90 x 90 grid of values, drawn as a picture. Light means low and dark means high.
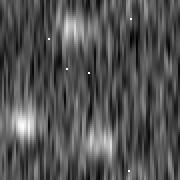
Five lone cells stand out, each far lower than its neighbours. Neither half mirrors the other. Three dips sink into the field. Most values sit high, with a long tail of low ones. On average the colour sits 70% of the way up the scale.
